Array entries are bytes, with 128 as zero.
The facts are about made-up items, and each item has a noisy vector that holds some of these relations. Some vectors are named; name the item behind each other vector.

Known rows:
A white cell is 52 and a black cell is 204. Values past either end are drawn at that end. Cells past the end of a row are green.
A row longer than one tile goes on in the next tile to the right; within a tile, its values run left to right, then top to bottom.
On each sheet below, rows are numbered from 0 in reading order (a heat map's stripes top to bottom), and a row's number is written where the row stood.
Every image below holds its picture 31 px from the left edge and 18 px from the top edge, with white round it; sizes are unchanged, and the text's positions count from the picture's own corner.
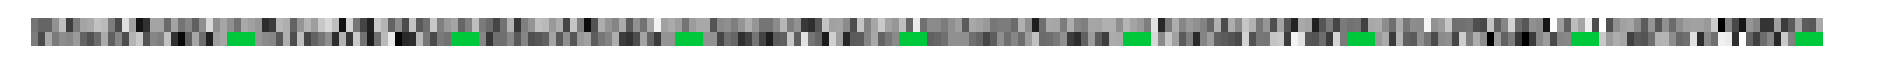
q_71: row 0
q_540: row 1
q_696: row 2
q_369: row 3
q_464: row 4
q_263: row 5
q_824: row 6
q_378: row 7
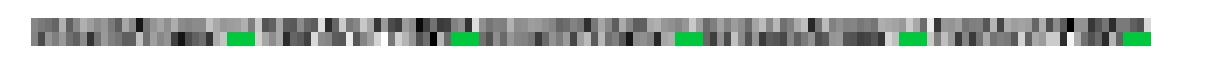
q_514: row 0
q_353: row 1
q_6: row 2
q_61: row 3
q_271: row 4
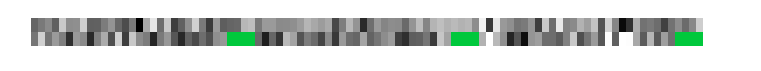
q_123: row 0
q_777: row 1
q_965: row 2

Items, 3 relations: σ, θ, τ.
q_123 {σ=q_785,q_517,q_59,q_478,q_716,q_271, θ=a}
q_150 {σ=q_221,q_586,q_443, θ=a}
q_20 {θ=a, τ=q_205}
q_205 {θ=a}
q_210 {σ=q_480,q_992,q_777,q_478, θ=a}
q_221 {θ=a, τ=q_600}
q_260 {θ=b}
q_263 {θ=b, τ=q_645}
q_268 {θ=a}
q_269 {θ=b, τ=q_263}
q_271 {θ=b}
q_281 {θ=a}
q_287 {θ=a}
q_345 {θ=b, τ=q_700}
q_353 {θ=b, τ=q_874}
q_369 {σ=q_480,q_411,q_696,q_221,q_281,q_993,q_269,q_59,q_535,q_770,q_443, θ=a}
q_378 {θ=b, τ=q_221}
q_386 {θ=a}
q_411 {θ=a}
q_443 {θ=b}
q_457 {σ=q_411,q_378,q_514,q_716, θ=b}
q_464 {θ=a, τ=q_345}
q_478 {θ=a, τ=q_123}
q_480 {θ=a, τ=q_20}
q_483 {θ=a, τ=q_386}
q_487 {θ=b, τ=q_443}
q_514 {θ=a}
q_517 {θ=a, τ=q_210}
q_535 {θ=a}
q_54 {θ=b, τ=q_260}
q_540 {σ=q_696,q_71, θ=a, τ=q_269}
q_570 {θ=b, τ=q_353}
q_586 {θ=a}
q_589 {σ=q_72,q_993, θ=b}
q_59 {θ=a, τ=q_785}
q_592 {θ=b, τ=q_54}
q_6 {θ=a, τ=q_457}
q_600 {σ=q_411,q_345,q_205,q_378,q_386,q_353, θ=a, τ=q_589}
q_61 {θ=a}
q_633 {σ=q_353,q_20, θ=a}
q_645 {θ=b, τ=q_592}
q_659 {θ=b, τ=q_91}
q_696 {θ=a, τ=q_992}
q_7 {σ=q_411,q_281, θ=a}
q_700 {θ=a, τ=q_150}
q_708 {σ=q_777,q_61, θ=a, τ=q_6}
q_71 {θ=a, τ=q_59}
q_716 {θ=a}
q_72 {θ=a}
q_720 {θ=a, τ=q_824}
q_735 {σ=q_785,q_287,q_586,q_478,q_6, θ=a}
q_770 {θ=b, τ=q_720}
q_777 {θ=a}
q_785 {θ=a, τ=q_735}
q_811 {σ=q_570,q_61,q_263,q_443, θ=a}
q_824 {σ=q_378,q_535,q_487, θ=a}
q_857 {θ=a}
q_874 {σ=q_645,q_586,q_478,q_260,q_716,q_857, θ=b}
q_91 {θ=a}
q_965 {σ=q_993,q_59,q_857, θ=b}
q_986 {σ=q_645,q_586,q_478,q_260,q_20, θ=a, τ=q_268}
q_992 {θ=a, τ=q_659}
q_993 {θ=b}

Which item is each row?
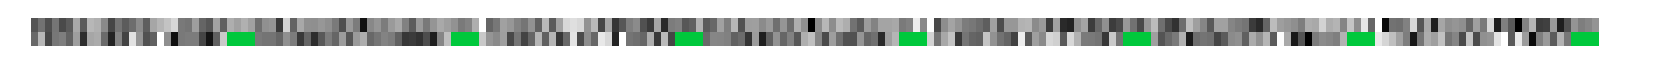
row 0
q_633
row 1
q_517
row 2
q_487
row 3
q_59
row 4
q_345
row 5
q_7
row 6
q_457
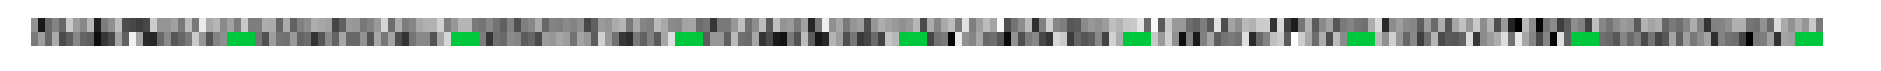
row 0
q_150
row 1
q_72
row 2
q_205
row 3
q_811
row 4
q_708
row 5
q_993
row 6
q_570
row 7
q_535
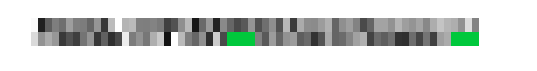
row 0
q_443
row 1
q_268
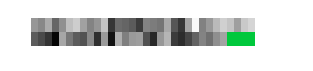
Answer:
q_210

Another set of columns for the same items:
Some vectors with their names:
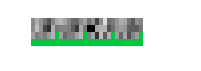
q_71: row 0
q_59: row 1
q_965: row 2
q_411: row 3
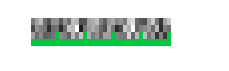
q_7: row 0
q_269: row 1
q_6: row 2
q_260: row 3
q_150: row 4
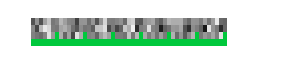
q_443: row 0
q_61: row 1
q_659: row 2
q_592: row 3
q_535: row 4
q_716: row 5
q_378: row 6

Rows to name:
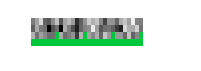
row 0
q_824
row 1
q_540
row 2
q_777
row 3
q_874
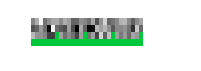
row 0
q_986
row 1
q_600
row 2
q_589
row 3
q_221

